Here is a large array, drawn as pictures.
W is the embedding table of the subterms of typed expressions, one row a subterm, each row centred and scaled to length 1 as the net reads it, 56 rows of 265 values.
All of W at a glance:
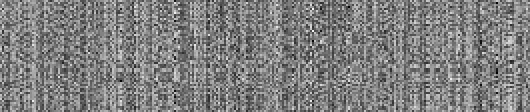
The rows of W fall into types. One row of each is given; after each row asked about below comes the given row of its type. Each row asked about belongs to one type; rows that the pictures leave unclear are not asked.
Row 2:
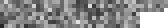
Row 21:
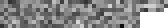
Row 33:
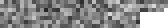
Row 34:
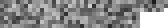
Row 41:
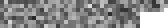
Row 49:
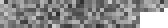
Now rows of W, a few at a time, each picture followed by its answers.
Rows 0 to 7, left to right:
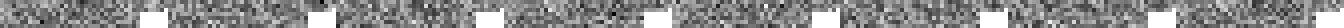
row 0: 49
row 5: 2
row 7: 49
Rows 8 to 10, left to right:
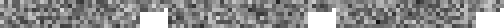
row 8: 33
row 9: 2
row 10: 49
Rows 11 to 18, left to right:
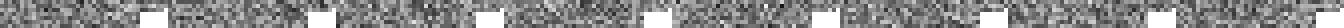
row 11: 33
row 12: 41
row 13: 2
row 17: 34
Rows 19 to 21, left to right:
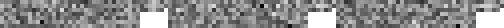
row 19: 21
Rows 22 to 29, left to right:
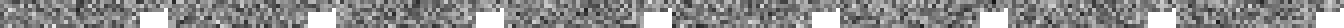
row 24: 49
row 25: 49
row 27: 34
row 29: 21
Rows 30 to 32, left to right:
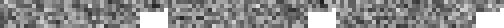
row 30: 2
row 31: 41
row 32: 33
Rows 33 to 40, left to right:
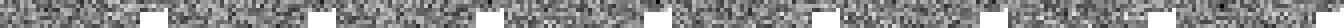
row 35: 34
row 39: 2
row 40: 33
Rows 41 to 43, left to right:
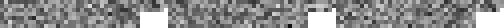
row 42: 21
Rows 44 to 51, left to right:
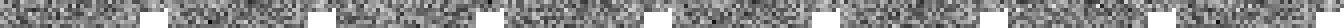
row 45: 49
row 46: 34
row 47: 33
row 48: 49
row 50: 41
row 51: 21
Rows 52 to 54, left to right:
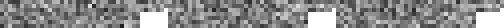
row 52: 21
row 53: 33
